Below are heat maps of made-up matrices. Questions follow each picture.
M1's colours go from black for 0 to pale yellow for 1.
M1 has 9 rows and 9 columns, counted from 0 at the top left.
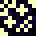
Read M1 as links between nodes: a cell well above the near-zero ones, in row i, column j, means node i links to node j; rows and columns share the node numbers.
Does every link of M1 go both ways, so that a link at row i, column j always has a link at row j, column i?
yes
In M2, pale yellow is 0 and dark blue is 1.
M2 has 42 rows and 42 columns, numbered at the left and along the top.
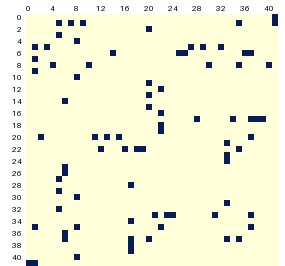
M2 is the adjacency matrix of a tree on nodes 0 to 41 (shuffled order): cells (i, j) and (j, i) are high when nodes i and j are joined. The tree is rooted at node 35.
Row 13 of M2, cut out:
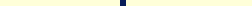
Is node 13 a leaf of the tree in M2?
yes
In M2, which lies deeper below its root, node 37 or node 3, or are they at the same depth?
node 3
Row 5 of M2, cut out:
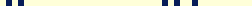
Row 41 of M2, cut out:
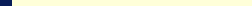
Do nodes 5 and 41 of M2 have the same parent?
yes
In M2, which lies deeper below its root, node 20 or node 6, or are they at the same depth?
the same depth
